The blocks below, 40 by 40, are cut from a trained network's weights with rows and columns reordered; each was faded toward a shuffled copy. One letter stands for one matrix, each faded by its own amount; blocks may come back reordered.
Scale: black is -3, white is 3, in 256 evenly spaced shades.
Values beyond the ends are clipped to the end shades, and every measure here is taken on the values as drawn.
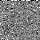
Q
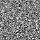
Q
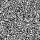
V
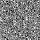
V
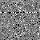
Q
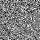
V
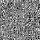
Q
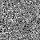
V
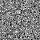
V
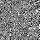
Q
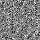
V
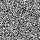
V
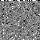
Q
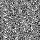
V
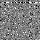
Q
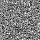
V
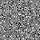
Q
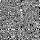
Q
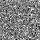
V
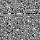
Q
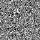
Q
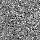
V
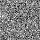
V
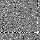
Q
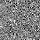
Q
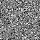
V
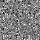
Q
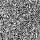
V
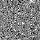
Q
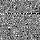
Q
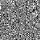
Q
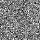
V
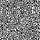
Q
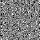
Q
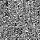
V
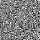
Q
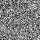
V
